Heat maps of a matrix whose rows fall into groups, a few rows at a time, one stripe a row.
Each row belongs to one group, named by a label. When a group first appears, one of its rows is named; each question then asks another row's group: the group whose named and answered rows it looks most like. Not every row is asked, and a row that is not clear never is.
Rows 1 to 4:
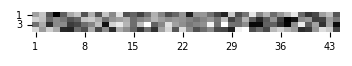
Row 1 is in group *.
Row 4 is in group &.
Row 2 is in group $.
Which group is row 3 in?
$
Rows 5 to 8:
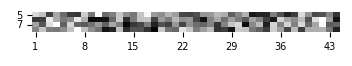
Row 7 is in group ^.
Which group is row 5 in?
$
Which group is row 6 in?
^
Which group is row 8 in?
&
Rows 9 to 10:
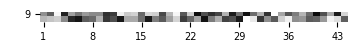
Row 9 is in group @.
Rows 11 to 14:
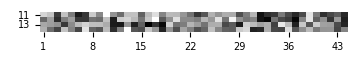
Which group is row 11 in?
$
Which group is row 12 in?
$
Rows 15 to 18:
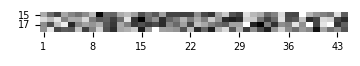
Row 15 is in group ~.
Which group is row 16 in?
&
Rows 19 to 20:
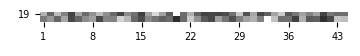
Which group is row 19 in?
@
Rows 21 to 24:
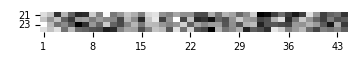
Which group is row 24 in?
@
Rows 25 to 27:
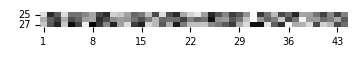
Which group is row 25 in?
~
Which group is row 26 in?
~
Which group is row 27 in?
^
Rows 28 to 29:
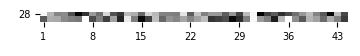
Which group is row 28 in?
$
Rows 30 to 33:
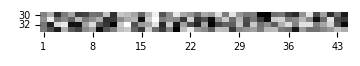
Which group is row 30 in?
$
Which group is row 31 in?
@
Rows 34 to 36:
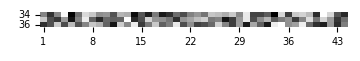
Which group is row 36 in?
@
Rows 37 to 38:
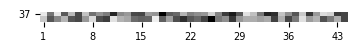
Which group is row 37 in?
&
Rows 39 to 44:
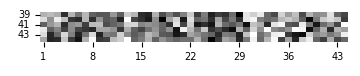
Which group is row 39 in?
&
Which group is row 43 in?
~
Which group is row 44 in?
~
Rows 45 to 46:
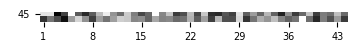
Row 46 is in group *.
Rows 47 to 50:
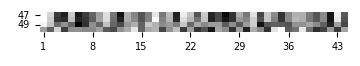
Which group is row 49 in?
$
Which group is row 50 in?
@
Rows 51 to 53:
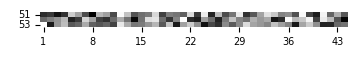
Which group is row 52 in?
^
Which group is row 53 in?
~
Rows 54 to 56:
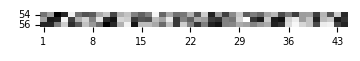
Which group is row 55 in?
^
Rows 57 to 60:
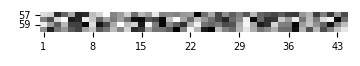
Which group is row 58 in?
^
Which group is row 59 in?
~
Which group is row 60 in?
~
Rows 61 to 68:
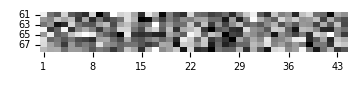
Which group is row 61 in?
~
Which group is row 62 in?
&
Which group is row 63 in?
*
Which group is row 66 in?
*
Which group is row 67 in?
*
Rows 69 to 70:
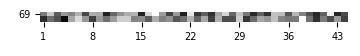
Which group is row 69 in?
@
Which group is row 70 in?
*
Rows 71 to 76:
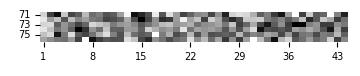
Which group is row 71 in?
^
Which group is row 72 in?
&
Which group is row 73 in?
$
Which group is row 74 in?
$
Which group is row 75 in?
*
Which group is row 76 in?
&
